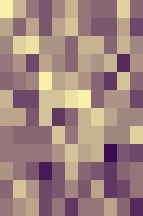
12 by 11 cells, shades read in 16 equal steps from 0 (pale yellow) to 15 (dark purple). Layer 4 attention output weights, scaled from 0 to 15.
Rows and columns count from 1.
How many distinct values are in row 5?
9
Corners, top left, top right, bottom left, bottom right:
0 9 8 13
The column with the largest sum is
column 9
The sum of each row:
70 81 59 80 72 65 69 70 86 100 92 93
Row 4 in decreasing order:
13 11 9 8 7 6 6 6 5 5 4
